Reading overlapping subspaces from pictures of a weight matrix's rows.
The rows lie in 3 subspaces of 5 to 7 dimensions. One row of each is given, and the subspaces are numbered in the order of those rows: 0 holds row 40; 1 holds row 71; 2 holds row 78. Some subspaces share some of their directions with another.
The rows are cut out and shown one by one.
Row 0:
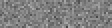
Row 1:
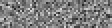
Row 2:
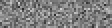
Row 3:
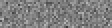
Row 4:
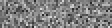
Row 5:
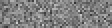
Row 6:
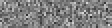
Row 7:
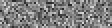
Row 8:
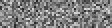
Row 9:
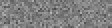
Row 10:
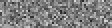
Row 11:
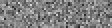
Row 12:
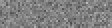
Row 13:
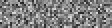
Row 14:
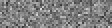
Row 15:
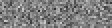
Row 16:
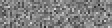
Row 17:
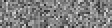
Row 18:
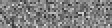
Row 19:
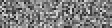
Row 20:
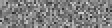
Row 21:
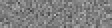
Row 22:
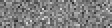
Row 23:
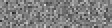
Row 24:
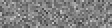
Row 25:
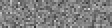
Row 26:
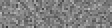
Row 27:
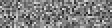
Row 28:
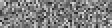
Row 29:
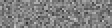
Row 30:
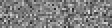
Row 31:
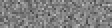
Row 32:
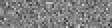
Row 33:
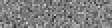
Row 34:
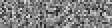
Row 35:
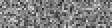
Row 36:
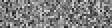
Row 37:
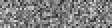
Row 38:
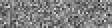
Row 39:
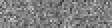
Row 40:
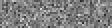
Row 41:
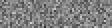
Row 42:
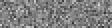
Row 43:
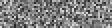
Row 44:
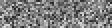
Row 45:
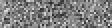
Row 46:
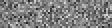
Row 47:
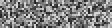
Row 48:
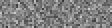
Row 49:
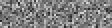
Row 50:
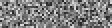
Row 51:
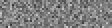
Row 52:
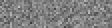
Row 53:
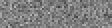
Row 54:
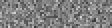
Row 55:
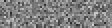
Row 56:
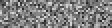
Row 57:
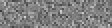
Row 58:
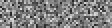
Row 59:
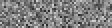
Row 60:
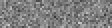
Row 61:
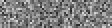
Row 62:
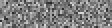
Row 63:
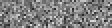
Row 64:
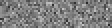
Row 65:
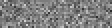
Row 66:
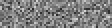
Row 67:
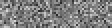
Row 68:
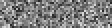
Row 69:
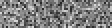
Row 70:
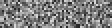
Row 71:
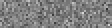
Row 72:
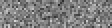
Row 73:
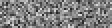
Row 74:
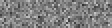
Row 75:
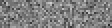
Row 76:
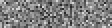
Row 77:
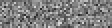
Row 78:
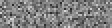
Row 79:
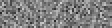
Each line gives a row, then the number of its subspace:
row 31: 1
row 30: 0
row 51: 0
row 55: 1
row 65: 0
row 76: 1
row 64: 0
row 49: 1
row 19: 1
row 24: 0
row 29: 1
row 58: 2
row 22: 1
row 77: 0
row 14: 0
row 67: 2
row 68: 0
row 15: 1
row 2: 1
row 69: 2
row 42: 0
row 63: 0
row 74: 1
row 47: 1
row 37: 2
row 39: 2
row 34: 1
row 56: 1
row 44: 0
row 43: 1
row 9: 2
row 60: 0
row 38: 2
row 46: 0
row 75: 1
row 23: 0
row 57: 0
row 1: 1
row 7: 0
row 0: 0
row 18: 2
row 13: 1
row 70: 1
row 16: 2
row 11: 1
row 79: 1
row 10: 0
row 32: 1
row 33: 1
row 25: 1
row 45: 2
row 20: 1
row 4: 0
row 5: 2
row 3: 0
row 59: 0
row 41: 2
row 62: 1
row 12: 1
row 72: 2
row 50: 0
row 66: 1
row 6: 1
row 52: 1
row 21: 1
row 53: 0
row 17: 0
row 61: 1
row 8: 1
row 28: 1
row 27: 1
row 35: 2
